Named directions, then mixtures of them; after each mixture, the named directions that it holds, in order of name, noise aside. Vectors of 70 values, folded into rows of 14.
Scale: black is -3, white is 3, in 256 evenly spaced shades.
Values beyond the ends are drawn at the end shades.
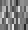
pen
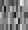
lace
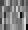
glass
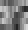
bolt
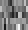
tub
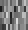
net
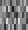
pen, tub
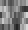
bolt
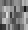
bolt, net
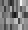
lace, tub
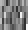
glass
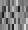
pen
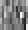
glass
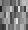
lace, net
